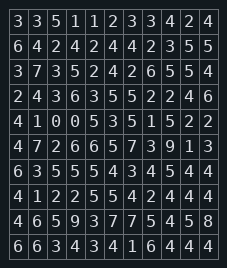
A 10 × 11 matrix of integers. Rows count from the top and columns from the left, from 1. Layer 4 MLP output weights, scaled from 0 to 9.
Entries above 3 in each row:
3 7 7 6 4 7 9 7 10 8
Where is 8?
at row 9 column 11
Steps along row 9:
up down up down up same down down up up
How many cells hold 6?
11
